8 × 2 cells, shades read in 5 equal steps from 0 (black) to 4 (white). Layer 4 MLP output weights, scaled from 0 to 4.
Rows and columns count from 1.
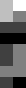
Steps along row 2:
down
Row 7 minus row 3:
1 1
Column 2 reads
4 2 1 0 2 2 2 0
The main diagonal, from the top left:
3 2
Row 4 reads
0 0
